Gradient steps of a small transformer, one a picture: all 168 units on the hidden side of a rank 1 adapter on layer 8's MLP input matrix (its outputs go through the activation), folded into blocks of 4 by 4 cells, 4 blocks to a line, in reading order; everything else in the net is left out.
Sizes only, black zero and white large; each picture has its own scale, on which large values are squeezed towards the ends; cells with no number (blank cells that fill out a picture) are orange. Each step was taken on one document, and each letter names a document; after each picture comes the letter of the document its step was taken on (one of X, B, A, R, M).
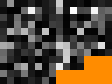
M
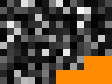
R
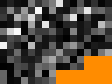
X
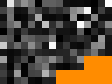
R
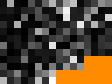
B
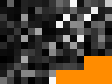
B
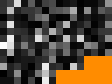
R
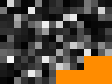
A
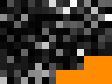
B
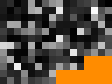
M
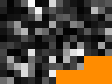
M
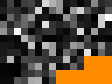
X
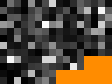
X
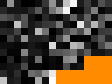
B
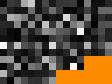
A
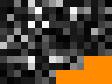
X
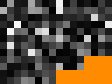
M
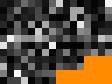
R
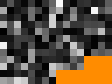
M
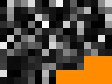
R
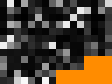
R
